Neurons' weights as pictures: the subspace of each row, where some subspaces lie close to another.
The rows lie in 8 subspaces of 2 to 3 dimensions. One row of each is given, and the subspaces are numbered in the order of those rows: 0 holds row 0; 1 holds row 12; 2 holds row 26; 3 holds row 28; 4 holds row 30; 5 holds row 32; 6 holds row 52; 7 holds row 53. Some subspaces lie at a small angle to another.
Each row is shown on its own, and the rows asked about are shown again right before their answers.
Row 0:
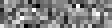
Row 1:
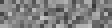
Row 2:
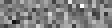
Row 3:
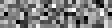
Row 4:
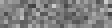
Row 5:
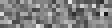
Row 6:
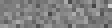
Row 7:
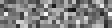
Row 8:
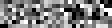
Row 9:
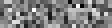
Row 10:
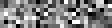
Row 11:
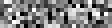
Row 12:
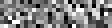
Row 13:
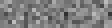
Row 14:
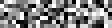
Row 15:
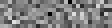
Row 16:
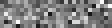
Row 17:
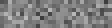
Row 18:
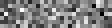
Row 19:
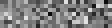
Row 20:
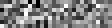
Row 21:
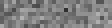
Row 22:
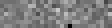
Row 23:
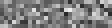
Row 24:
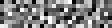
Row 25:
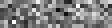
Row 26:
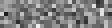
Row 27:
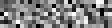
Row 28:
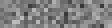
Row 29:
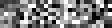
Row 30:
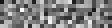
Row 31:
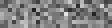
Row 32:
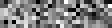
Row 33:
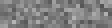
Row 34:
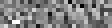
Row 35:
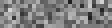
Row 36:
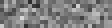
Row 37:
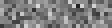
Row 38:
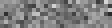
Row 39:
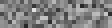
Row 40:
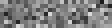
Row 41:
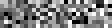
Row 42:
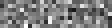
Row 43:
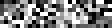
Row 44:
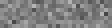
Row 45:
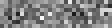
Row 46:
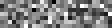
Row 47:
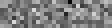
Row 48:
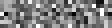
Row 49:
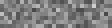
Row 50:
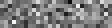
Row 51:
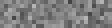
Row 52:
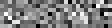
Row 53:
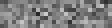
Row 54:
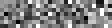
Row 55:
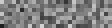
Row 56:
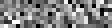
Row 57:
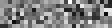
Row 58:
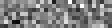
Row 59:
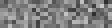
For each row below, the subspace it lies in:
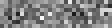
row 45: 7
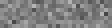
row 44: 5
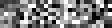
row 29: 3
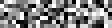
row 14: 2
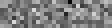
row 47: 6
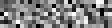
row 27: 2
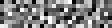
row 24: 4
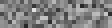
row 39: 4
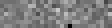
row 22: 3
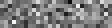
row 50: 5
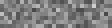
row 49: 4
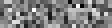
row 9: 0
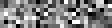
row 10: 5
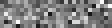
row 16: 5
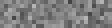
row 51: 0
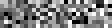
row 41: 6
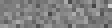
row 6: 1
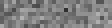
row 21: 0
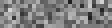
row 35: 0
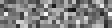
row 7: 2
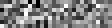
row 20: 0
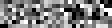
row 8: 7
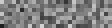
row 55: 4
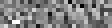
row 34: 1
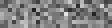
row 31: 6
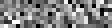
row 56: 1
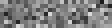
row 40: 5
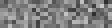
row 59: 6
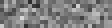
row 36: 0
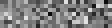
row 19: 6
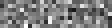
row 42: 4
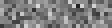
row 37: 0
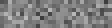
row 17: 7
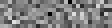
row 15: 6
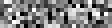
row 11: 0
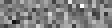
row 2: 1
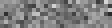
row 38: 3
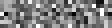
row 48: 2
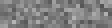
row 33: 7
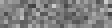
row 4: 3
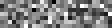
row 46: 4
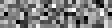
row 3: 2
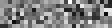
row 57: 7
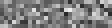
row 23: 7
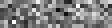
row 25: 5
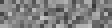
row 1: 4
